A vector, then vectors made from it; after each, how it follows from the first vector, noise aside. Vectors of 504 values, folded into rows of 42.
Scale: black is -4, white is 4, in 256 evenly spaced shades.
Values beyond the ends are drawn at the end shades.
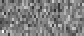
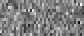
reversed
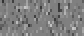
partly zeroed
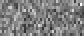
reversed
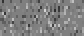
partly zeroed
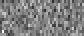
sign-scrambled
